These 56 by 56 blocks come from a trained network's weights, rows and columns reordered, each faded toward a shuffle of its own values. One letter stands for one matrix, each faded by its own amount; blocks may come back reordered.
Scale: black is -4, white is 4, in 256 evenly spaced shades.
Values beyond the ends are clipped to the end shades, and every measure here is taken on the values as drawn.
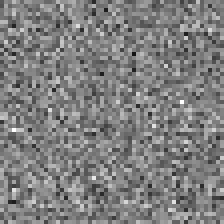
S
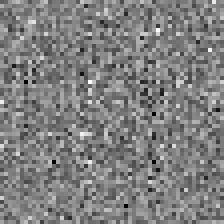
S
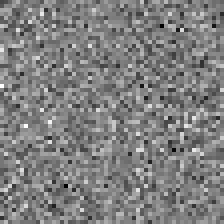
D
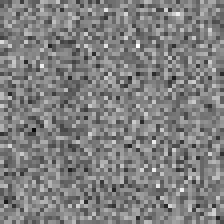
S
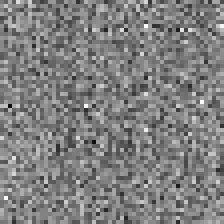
S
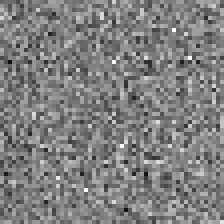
S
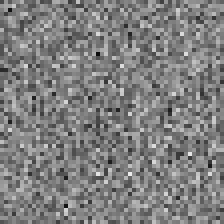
S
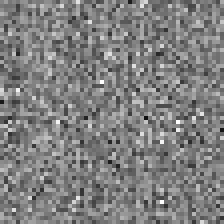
S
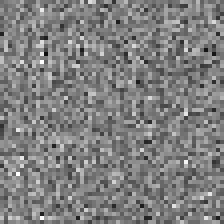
S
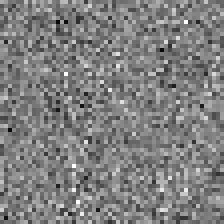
D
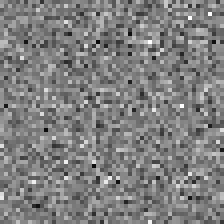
D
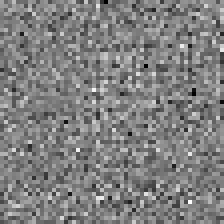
D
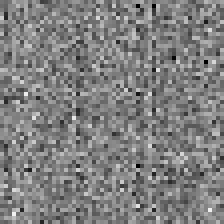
S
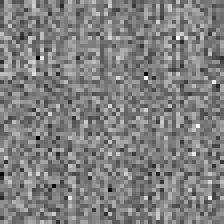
S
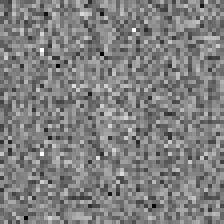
S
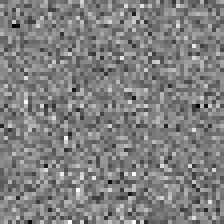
D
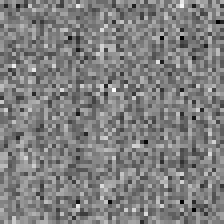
S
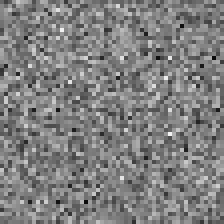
S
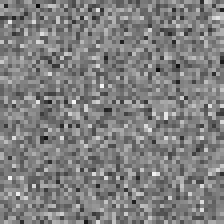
D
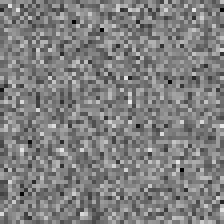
S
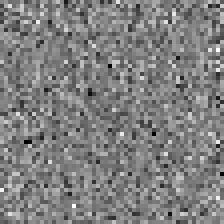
D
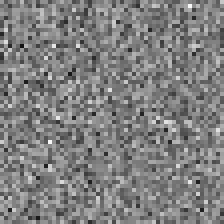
S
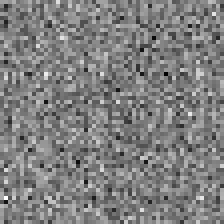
S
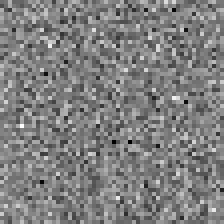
S
